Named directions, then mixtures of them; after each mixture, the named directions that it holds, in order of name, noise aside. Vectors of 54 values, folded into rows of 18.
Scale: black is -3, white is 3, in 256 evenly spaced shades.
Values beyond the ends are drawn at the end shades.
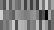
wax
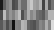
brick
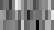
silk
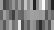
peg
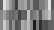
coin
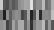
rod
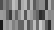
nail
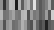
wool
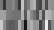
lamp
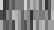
coin, rod, wax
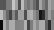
nail, wax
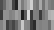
brick, coin, rod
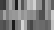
brick, wool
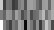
lamp, nail, rod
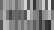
coin, nail, peg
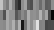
brick, silk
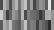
coin, nail, silk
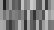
lamp, rod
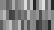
coin, nail, peg
